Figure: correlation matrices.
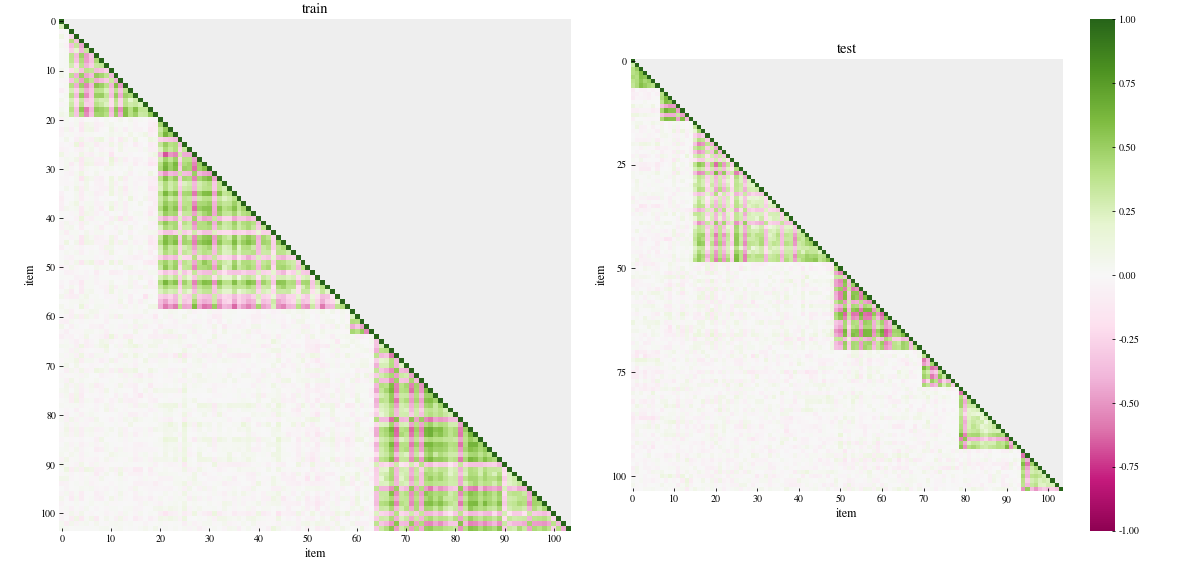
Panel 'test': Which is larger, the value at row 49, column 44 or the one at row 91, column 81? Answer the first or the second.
the first
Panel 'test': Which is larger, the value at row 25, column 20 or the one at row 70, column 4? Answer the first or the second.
the second
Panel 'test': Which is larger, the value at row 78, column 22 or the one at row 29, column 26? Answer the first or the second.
the second
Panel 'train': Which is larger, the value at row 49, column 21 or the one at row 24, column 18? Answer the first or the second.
the first
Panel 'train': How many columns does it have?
104
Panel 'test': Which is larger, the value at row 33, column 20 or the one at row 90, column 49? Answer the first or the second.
the second
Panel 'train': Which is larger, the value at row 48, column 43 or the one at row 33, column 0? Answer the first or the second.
the first
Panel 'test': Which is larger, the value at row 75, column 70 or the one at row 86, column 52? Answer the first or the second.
the first
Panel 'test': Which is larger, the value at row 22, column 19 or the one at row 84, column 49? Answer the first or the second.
the second
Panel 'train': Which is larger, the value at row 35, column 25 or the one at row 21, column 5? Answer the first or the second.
the first
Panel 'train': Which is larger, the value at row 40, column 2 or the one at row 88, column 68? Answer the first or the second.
the first
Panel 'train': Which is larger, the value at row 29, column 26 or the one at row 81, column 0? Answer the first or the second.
the first
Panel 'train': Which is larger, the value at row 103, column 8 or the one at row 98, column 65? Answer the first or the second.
the second
